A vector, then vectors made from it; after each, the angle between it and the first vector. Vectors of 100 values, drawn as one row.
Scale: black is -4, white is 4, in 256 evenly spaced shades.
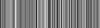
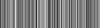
nearly parallel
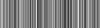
partly opposed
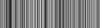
partly opposed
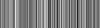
nearly parallel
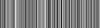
nearly parallel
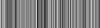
nearly opposite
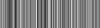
nearly opposite
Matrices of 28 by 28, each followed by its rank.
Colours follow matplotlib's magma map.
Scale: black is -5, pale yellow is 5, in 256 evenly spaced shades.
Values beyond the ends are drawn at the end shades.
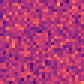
full rank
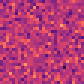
full rank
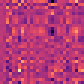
three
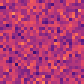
full rank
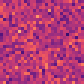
full rank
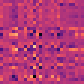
three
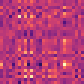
three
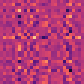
three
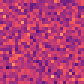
full rank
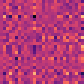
three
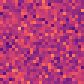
full rank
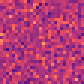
full rank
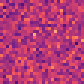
full rank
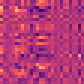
three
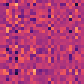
three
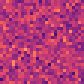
full rank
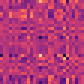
three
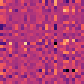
three
